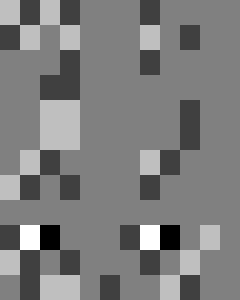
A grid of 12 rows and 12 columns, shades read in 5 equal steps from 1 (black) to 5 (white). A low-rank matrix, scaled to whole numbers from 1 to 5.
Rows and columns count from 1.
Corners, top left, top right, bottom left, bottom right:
4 3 3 3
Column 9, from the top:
3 3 3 3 3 3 2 3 3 1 3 4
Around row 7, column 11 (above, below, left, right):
3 3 3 3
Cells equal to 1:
2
